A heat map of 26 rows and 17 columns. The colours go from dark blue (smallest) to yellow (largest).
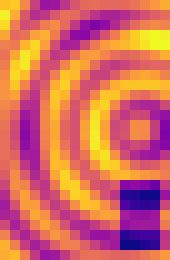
The bottom right is the ninth with the lowest average. The bottom right is the roughest part. An odd patch, lower than its surroundings, sits in the bottom right. Rings spread out from the middle right.
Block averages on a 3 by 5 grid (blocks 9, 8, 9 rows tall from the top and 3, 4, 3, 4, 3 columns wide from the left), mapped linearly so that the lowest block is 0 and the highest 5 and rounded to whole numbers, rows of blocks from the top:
5 3 2 3 5 | 2 3 4 4 1 | 3 3 3 1 0
